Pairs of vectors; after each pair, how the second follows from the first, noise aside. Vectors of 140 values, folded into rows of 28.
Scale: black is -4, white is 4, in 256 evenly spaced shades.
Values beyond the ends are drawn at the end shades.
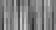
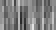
negated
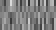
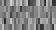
sign-scrambled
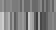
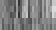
reversed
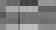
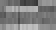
copied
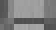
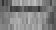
reversed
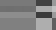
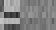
reversed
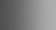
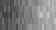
copied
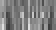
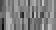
negated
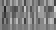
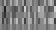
copied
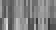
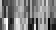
scaled up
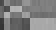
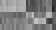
reversed
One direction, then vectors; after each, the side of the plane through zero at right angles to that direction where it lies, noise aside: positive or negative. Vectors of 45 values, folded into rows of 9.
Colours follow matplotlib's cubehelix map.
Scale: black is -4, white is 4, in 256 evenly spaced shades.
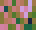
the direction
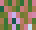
negative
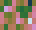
negative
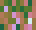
negative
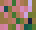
positive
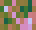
negative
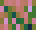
positive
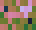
positive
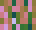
positive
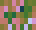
negative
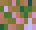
negative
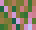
negative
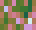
negative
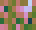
positive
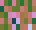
negative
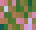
negative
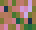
positive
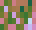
negative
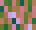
negative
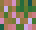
negative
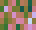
negative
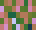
positive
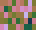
positive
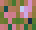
positive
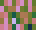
positive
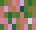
negative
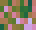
negative
